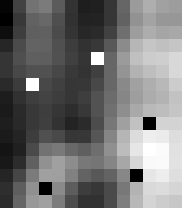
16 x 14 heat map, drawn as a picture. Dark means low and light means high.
The bottom right is the ninth with the highest average. Five lone cells stand out: two far higher and three far lower than their neighbours. There is an overall slope up to the right.
